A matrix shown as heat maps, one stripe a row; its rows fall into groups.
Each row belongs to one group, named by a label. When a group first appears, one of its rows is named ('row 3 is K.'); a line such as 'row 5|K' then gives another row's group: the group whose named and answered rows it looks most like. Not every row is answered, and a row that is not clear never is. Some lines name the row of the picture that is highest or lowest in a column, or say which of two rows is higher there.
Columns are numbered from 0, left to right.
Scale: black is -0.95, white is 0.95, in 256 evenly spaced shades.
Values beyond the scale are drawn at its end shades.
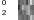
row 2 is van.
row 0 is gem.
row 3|gem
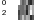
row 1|gem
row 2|gem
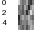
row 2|gem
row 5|gem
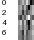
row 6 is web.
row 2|web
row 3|van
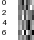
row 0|web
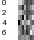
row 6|gem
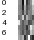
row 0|web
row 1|web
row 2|web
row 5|gem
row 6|gem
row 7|van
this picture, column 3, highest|0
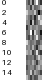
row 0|van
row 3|gem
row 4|web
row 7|van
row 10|van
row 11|gem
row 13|gem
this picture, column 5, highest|0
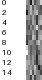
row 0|web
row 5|van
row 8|gem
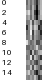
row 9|van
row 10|web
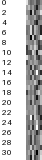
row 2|web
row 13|web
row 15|web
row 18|gem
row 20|web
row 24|van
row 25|van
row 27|web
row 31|web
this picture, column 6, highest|18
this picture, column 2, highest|23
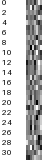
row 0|gem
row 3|gem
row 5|van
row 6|van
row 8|van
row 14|gem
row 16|web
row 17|van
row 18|web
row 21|van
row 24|web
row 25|web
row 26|web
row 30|gem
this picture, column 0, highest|28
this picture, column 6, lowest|27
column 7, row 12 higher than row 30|Yes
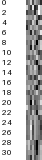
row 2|gem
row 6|web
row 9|web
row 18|van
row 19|web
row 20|web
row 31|web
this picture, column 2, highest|25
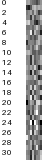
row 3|web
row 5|van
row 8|gem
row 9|van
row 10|van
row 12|web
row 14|web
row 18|web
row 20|gem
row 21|van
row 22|van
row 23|web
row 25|van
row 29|van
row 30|web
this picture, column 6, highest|20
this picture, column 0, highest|27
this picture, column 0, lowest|20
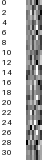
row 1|van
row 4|van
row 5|van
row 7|van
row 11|web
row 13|van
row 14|van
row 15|gem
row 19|van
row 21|gem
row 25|web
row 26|van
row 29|gem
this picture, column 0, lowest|28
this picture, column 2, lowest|25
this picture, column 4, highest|24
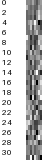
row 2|gem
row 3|gem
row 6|van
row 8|gem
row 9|web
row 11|gem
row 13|gem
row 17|web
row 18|gem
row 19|web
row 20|van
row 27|gem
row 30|web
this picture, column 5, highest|14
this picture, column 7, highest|19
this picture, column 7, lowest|31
